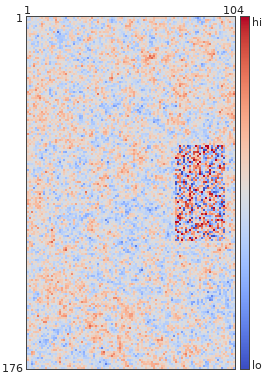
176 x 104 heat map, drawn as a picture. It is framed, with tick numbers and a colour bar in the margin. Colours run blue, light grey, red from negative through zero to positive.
There are no regular stripes. Values change most from cell to cell in the middle right. An odd patch, rougher than its surroundings, sits in the middle right. No single row or column stands out from its neighbours. Overall the values sit about 50% of the way up the scale.
